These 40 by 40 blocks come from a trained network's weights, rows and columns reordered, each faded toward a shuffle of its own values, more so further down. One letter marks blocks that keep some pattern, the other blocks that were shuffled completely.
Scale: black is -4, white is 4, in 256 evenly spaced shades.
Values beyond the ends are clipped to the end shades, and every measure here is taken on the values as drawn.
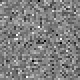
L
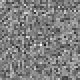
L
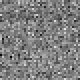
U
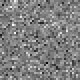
L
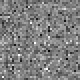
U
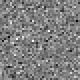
L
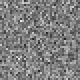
L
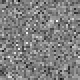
L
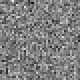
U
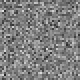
U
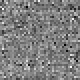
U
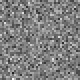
L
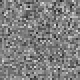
U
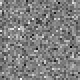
L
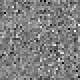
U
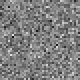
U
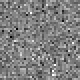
L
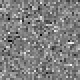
L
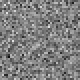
L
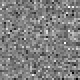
U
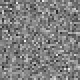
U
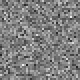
L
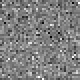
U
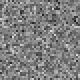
L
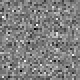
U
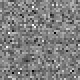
U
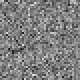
U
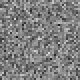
L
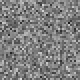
L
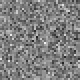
U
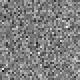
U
